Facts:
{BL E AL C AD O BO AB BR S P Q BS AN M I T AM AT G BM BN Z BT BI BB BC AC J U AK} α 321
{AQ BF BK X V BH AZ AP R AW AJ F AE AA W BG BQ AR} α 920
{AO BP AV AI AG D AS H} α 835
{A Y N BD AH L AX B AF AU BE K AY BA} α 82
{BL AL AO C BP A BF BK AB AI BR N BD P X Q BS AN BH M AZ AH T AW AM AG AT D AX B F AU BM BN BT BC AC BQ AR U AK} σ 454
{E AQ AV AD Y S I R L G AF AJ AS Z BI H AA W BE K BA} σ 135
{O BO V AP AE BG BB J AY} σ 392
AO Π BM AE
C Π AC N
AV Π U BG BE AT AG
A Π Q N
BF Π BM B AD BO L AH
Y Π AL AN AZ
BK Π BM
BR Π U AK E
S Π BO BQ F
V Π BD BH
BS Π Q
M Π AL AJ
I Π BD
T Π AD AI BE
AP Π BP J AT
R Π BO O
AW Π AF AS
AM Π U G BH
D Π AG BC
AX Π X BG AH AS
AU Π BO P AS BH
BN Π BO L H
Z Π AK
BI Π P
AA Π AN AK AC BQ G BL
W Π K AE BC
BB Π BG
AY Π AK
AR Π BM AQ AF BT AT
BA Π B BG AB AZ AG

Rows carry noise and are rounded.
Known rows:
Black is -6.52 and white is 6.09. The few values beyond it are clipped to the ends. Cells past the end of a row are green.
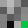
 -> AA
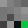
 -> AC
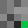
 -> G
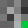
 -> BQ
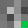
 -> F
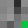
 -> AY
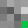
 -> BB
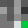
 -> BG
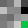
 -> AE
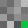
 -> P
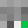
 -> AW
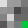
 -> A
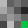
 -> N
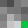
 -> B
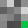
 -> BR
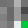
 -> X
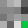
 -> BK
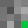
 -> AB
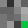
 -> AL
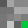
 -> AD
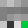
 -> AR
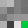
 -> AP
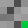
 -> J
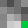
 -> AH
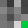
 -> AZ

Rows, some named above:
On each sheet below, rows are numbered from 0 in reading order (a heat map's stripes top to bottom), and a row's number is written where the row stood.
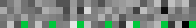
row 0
BC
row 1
AD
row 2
BG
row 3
BP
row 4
V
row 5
AE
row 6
Q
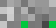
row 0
AO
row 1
I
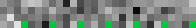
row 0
AX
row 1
C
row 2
AJ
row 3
AB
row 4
BH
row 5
V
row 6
BI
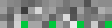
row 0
AQ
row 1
H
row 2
BA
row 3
AD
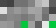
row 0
AG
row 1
W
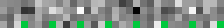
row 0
AQ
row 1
BN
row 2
AV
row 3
R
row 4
BD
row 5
X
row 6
T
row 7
R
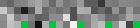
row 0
K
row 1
AA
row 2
BA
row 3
BE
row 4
BM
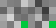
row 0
AU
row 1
Y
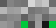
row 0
AI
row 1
BS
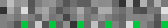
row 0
S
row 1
BO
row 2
AN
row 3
AD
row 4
AZ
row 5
M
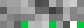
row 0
BI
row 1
AF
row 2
BF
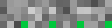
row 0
O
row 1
D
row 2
AB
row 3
AS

